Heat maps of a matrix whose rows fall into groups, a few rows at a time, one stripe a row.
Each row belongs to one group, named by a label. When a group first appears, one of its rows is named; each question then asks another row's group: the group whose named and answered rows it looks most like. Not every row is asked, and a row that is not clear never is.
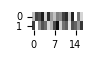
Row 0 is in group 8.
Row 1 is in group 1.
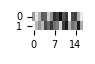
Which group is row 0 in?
1
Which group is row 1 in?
8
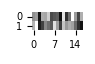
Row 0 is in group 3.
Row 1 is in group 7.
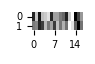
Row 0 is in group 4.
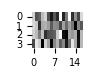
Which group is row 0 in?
8
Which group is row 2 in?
8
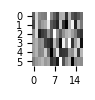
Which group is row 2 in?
7
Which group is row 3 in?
7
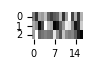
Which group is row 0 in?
8
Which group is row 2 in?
7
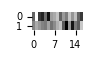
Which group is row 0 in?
7
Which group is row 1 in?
8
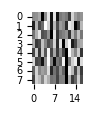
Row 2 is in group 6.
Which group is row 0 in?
6
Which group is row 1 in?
4
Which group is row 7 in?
1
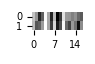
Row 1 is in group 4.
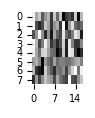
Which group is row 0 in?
8
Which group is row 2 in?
6
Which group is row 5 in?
6
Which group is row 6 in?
3
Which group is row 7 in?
1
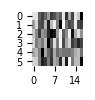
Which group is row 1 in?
7
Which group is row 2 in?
8
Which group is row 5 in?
7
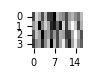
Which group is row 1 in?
3
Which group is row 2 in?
6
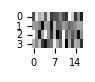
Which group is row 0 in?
1
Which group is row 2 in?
4
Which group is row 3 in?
7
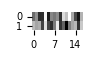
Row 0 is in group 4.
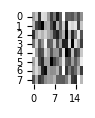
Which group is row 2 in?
1
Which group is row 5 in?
3
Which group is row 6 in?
7
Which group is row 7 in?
1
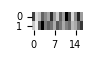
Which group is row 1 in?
7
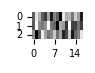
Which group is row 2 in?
8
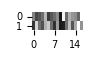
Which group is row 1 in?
1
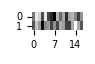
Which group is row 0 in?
3
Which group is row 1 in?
6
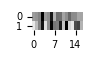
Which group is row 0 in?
6
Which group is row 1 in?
3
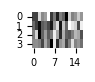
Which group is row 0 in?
1
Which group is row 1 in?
3
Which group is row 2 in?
7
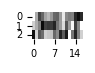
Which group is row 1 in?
3
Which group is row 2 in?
1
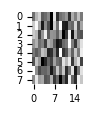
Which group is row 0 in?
6
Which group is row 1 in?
8
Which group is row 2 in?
8
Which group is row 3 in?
1
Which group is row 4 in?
8
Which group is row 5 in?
7
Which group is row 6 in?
3
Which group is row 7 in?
1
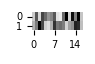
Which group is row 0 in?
8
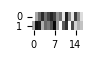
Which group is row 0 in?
3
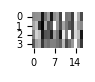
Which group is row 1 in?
7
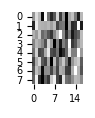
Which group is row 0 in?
3
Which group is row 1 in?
1
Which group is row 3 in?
1
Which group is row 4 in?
1
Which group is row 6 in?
6
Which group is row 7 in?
7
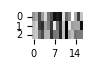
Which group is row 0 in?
3
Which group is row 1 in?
7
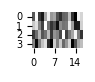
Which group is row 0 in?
1
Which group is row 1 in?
4
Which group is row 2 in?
6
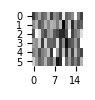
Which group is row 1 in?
8
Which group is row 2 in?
1
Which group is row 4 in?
7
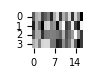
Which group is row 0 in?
7
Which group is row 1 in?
4
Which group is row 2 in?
6
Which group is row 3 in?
4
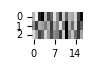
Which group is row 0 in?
7
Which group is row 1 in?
8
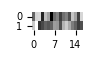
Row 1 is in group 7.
